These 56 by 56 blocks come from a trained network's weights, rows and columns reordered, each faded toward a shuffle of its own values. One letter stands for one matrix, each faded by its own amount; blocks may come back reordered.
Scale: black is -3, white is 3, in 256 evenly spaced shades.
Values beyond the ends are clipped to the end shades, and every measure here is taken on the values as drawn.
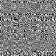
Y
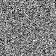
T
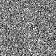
T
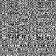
Y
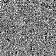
T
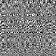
Y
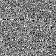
T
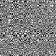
Y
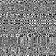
Y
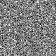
T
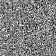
T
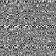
Y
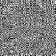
Y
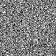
T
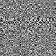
Y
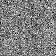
T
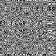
Y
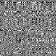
Y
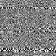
Y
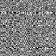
Y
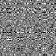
Y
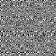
Y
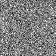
T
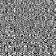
Y
